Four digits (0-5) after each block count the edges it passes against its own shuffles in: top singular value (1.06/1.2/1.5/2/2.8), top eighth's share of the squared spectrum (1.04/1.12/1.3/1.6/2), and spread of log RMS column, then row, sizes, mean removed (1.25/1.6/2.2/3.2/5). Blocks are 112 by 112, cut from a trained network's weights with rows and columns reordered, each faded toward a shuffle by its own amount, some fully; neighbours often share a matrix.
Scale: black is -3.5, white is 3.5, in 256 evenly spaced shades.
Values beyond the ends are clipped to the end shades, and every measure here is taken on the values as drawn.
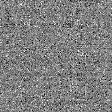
2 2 2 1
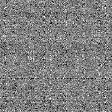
2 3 3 1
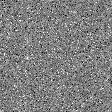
0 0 0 0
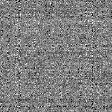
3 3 3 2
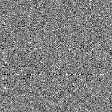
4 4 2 2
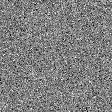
0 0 0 0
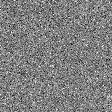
2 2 0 0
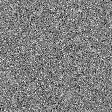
1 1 0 0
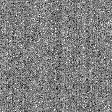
2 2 0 1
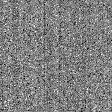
2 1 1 0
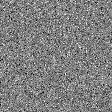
0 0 0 0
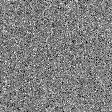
0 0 0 0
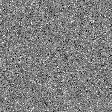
0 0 0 0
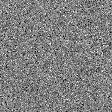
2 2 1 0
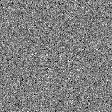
2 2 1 1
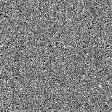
2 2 1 1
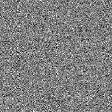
3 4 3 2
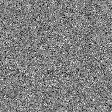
1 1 0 0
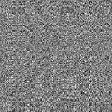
4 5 3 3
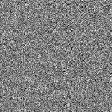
4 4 2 1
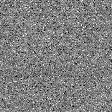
1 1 0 0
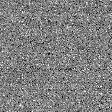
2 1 1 0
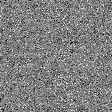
1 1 1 0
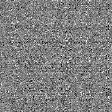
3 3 3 1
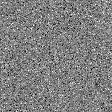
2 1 0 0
